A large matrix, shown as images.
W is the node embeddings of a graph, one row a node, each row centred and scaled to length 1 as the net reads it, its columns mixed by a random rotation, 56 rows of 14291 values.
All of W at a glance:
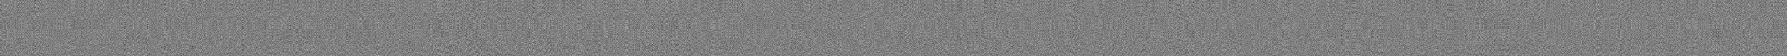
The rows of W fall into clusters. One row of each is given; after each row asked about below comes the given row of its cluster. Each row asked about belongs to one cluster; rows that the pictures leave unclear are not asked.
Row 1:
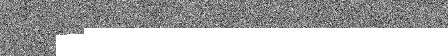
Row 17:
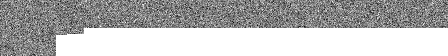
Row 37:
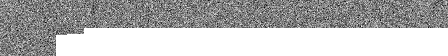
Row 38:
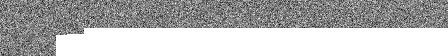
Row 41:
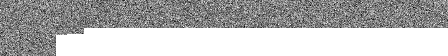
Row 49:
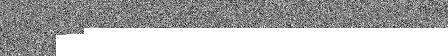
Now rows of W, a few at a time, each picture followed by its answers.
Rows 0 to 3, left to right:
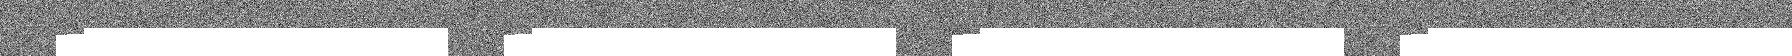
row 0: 38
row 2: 37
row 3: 38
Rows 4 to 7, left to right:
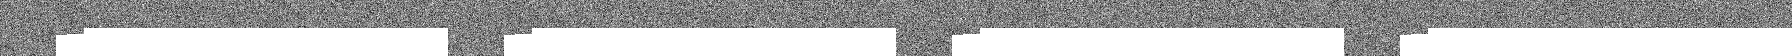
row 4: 17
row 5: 17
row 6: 37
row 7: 38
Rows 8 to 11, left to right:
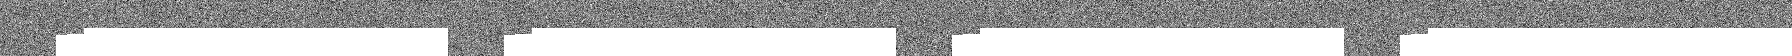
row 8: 1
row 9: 17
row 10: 49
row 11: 1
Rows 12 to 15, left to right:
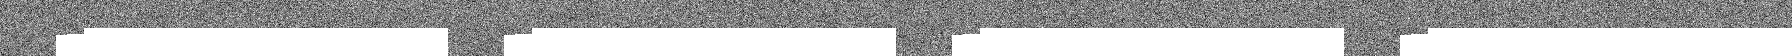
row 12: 38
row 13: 37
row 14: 49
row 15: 37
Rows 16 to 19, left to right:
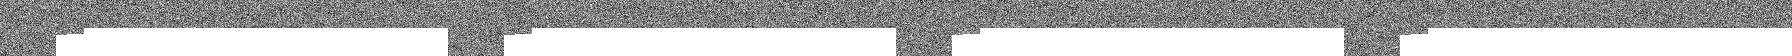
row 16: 41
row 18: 1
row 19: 1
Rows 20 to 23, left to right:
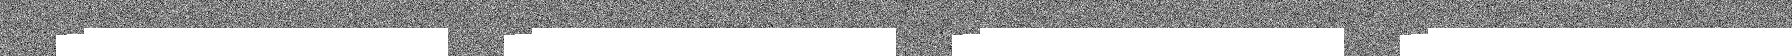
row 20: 49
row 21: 41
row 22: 49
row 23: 1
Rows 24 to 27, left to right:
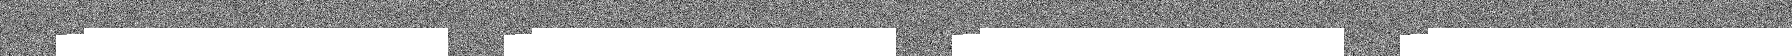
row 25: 41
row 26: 49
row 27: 49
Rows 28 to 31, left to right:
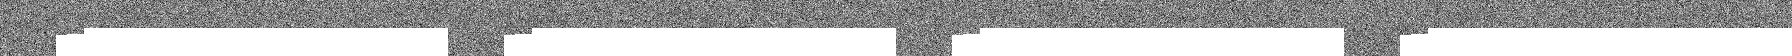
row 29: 41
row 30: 1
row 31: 37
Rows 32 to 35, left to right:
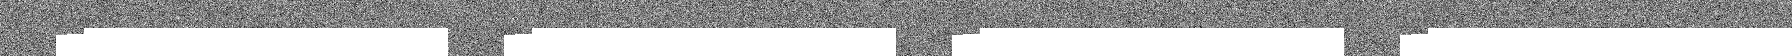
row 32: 41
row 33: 37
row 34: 17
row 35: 41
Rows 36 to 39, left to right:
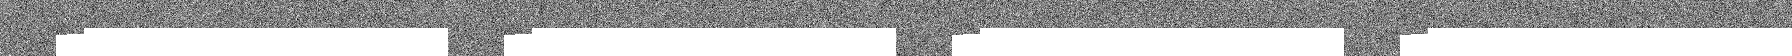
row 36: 37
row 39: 17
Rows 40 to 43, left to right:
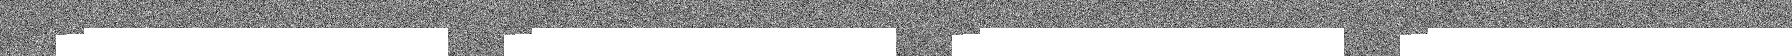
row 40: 49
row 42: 38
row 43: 41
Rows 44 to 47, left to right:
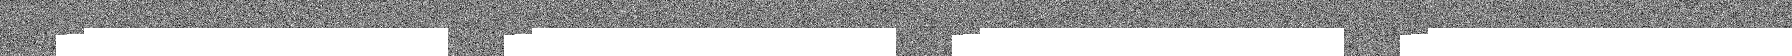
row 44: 49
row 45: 49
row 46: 38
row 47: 17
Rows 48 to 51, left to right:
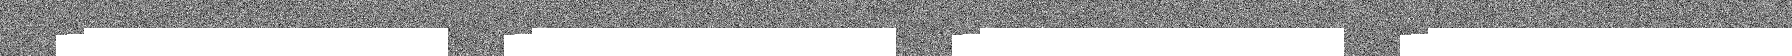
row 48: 38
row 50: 49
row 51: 37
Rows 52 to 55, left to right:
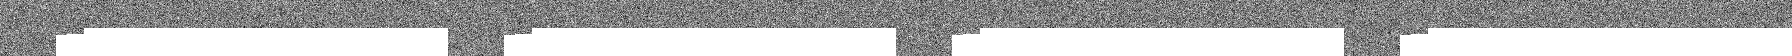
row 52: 41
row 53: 17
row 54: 1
